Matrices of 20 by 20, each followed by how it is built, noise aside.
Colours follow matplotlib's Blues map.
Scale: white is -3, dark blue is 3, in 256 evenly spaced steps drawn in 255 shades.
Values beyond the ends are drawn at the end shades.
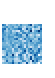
low rank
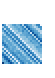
Toeplitz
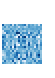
low rank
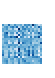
low rank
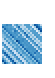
Toeplitz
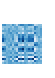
low rank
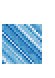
Toeplitz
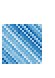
Toeplitz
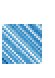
Toeplitz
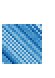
Toeplitz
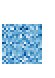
low rank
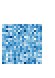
low rank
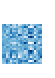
low rank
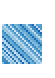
Toeplitz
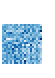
low rank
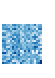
low rank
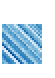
Toeplitz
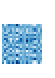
low rank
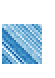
Toeplitz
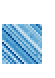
Toeplitz
